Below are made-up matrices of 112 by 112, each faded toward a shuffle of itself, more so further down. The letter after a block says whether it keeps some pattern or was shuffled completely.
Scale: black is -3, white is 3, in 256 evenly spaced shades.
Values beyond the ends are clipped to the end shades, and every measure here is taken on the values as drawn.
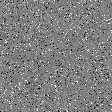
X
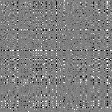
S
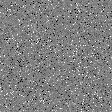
X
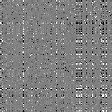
S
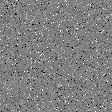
X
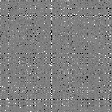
S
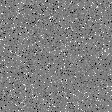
X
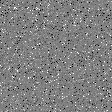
X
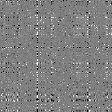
S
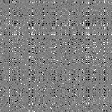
S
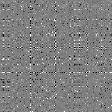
S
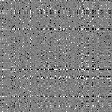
S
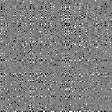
S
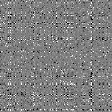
S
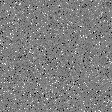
X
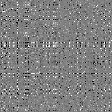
S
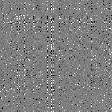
S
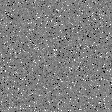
X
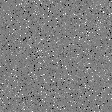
X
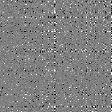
S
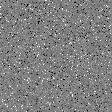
X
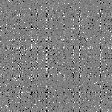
S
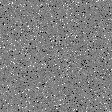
X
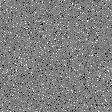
X
